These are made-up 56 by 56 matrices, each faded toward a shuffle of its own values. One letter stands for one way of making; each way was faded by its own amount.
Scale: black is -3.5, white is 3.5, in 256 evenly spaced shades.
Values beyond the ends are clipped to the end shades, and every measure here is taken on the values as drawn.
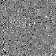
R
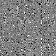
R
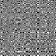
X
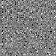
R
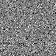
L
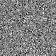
L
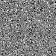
L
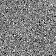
L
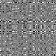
X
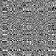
X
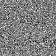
L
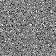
L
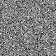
L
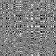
X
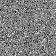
L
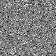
L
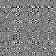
X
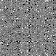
R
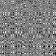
X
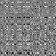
X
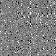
R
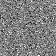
L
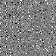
R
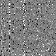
R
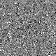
L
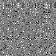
R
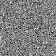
L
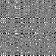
X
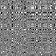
X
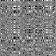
X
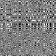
X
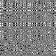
X
